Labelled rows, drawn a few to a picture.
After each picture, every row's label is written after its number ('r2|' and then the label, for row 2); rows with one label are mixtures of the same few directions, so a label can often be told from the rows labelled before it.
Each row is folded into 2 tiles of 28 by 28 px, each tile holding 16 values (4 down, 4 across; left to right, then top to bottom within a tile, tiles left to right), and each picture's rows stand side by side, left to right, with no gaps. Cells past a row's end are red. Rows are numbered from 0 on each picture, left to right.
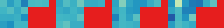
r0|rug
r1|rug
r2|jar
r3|jar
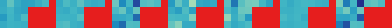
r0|jar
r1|rug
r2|rug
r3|rug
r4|jar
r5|jar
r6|rug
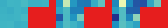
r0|rug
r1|jar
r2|jar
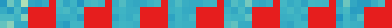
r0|rug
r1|rug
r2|jar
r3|jar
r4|rug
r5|rug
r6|jar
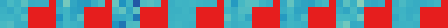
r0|rug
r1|jar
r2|rug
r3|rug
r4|jar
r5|jar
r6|rug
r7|jar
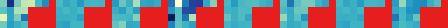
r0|jar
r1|rug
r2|rug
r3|jar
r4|jar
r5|jar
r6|rug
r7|jar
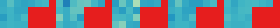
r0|jar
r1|jar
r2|rug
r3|jar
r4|jar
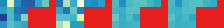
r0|jar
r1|rug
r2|jar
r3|jar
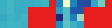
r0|jar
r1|jar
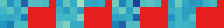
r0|rug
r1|rug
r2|rug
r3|jar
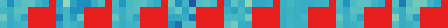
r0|jar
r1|jar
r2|jar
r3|rug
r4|rug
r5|jar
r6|jar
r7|jar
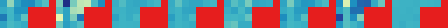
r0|jar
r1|jar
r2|jar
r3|jar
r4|rug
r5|jar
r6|jar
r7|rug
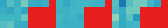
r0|rug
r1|jar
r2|jar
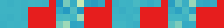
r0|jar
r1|rug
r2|rug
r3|rug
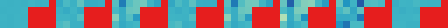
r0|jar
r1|rug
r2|jar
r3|rug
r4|jar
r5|jar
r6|rug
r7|rug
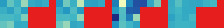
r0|rug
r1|rug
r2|jar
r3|jar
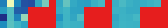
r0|jar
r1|jar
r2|jar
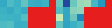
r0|rug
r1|jar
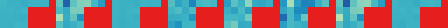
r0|rug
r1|jar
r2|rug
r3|rug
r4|rug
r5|jar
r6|jar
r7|rug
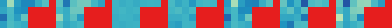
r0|jar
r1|jar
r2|rug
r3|rug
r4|jar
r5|rug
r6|jar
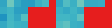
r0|jar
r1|rug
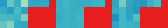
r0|rug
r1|jar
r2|jar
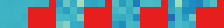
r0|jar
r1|rug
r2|rug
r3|jar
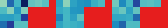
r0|rug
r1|jar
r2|rug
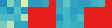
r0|rug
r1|jar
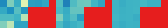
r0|rug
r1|jar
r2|jar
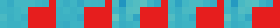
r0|jar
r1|rug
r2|jar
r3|jar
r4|jar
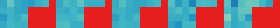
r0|jar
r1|rug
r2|jar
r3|rug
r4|jar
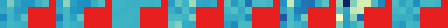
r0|jar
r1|jar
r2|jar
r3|rug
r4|rug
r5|jar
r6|jar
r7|rug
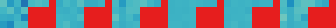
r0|rug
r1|rug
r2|jar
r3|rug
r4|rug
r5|jar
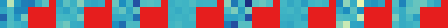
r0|jar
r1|rug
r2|rug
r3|rug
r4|rug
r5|rug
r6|rug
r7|jar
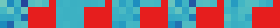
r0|rug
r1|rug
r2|rug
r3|rug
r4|jar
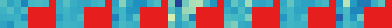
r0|rug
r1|jar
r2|jar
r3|jar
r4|rug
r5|jar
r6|jar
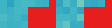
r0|jar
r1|rug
